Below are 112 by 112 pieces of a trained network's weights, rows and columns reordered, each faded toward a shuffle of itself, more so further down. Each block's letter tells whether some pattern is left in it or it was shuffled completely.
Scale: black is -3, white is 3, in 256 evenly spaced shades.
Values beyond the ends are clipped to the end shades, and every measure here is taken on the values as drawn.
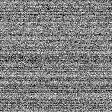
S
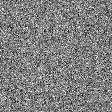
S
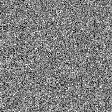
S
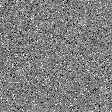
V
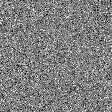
V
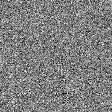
S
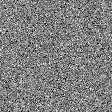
V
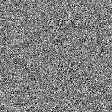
S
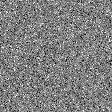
V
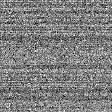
S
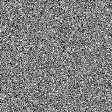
S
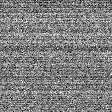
S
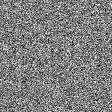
S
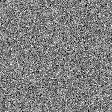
V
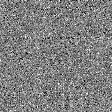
S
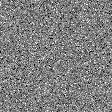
V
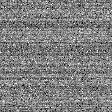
S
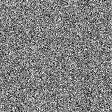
S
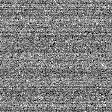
S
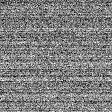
S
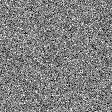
V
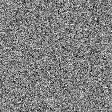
V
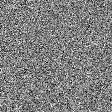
V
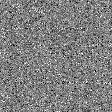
S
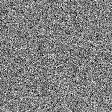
V
